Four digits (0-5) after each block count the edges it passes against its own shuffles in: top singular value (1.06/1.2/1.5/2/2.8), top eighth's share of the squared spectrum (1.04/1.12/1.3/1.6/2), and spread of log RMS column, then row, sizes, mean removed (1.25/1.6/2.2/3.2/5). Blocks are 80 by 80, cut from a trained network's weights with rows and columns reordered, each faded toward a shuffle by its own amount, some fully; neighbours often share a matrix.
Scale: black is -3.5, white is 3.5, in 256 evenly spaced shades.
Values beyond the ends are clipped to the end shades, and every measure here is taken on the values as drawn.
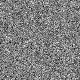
0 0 0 0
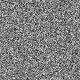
0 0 0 0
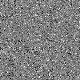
3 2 0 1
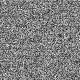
0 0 0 0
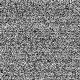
2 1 0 0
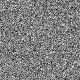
0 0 0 0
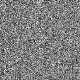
2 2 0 1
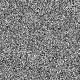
0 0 0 0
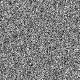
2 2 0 0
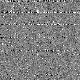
4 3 1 3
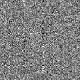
3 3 2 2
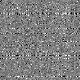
4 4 1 3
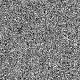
2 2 0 0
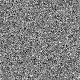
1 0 0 0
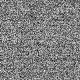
1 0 0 0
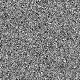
1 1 0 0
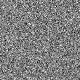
1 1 0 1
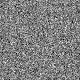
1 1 0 0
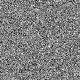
2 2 0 2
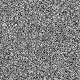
1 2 0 1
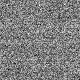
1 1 0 0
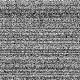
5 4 1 2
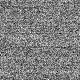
2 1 0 0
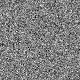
0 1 0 0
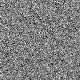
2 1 0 0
